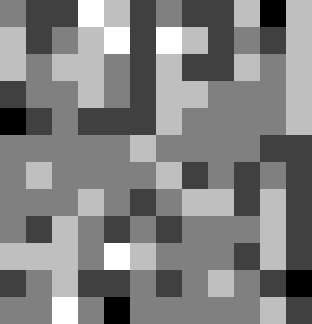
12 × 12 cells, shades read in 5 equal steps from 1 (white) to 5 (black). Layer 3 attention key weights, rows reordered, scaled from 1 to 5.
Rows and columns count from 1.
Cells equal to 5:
4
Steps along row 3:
up down same up up down up same down up down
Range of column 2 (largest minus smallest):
2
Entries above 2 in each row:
8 6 6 8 10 11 10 8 10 6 10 10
